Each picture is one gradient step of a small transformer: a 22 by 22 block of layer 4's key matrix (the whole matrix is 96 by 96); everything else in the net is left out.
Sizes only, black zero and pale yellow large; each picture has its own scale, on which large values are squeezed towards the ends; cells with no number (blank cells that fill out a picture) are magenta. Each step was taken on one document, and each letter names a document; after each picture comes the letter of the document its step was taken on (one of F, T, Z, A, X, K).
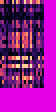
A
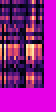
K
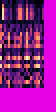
A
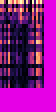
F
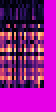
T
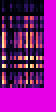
A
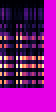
A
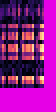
T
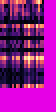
F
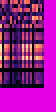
K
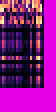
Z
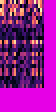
F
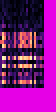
A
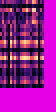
Z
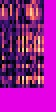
T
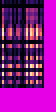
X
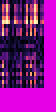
X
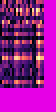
Z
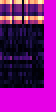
K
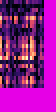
K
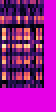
A
